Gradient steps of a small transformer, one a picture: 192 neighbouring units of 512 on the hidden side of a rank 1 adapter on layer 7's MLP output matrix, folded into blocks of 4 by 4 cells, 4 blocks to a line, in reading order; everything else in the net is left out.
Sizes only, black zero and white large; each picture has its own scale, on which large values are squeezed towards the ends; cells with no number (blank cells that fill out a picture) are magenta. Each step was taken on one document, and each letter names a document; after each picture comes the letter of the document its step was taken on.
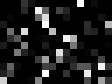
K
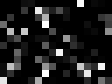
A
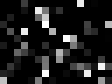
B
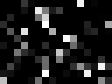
B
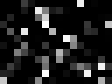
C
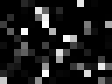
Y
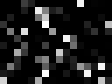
A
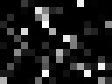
K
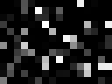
Y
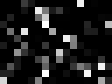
C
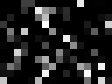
A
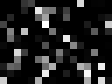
A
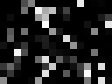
A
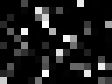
B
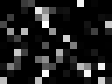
K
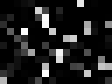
Y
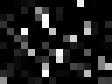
Y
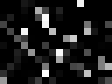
Y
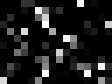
K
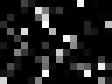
C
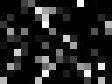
A
